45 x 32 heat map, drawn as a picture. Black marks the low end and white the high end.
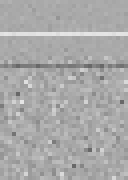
A horizontal seam about 30% of the way down splits the table, and the top part is calmer. A few values lie far out on both sides of the bulk. Rows 9 and 17 stand out from the rest.
